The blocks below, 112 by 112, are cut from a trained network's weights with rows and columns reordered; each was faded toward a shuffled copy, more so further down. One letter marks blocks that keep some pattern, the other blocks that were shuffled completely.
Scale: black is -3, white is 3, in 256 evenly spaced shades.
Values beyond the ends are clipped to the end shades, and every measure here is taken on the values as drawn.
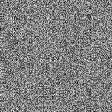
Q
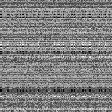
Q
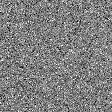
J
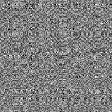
Q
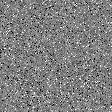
J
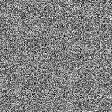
Q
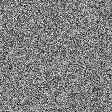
J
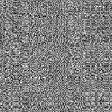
Q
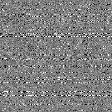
Q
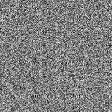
Q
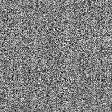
Q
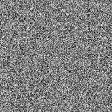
Q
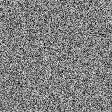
J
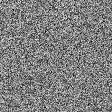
J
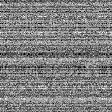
Q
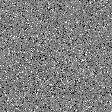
J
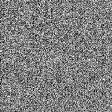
Q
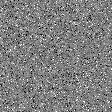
J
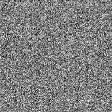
Q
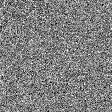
J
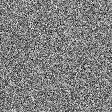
J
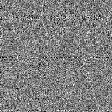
Q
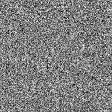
Q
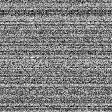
Q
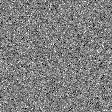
J
